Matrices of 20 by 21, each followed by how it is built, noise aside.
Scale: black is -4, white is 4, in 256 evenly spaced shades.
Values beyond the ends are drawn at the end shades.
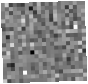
uneven columns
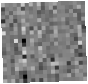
uneven columns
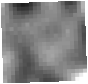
smooth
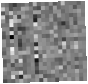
uneven columns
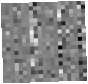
uneven columns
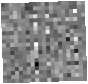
uneven columns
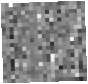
uneven columns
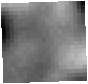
smooth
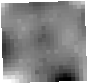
smooth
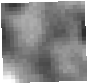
smooth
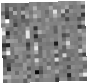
uneven columns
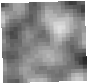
smooth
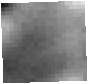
smooth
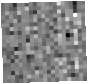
uneven columns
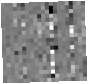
uneven columns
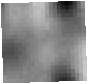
smooth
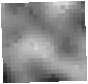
smooth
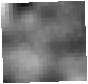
smooth
